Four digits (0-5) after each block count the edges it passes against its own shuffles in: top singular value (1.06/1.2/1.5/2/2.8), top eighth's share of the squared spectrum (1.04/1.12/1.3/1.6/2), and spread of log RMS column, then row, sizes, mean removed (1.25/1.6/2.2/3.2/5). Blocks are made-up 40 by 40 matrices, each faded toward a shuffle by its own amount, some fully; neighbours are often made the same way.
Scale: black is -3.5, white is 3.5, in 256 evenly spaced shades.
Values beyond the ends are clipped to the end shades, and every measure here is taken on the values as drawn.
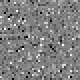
0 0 1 0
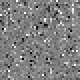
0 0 0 0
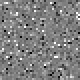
0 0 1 0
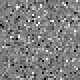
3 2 0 0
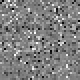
2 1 0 0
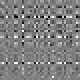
5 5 3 3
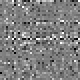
4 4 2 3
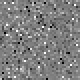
1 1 0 0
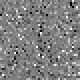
0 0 0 0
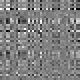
5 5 3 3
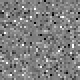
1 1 0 0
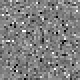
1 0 0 0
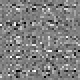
3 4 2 3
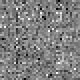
3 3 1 1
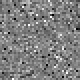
0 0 0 0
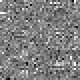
3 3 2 1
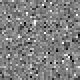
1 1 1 0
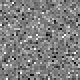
0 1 0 0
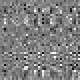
4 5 3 2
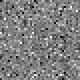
1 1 0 0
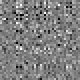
4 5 3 2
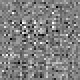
4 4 1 2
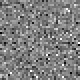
2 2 0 0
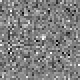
3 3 1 1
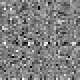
3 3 1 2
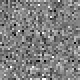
3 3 1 1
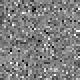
2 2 0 0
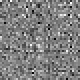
3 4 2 2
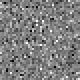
2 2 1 0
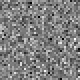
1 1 1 0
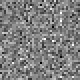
0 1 2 0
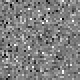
1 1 1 0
